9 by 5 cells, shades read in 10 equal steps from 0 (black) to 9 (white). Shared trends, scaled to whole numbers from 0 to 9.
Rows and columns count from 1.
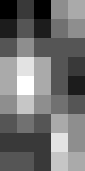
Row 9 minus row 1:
3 1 2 2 0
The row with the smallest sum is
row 1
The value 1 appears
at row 2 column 1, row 2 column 3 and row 5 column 5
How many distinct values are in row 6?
4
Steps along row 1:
up down up up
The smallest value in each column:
0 2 0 3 1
